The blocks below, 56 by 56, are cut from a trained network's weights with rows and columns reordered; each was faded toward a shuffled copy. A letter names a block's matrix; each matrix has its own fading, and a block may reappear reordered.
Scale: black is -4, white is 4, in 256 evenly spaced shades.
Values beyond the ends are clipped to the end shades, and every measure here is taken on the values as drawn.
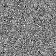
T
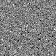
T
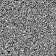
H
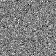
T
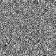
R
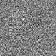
R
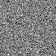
T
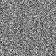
R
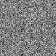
R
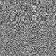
R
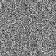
R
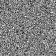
T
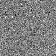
T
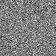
T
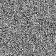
H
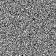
H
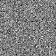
T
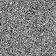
T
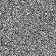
H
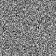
R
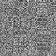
R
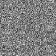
R
